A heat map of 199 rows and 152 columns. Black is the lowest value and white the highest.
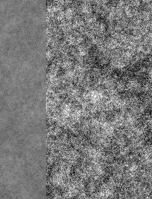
Mirror symmetry: none. Slope: none. Stripes: none. Ninth with the highest average: centre. Seam: vertical, 30% of the way across, the left part calmer. Grain: blotchy.
